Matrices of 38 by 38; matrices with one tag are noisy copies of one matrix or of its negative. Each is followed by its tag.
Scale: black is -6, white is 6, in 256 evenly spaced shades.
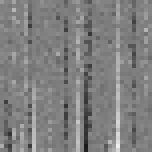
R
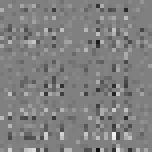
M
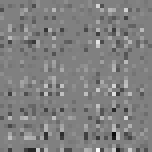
M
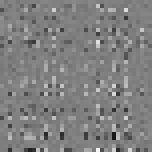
M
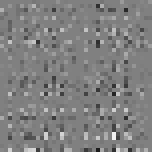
M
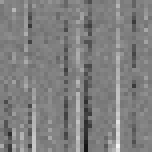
R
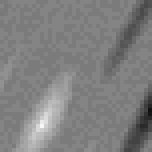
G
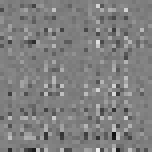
M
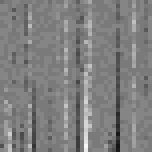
R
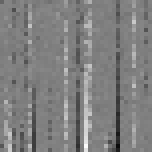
R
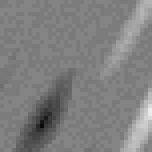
G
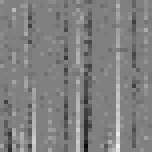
R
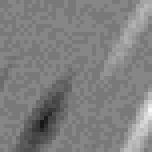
G
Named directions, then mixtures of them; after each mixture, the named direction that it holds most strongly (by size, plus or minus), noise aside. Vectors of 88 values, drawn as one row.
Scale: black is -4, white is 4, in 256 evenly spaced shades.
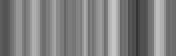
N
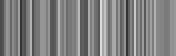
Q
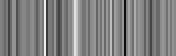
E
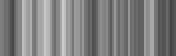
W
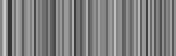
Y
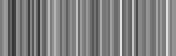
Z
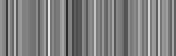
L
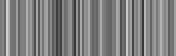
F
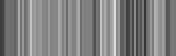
N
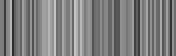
Y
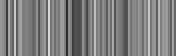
L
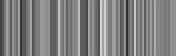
Q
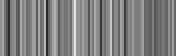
E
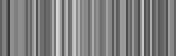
F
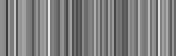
L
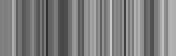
W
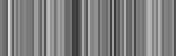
E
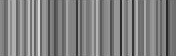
Z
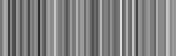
Z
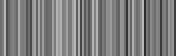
F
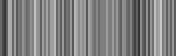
Y
